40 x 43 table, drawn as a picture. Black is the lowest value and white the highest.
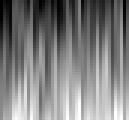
Ninth with the highest average: bottom right. Slope: up to the bottom. Grain: streaks running down.
